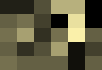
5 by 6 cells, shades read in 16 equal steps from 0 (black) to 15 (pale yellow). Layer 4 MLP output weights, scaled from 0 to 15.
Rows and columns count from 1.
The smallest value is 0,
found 3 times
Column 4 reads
11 0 7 10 6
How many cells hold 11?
2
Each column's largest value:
7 10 6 11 15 6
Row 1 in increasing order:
0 2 2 5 11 11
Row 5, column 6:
6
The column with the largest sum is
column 5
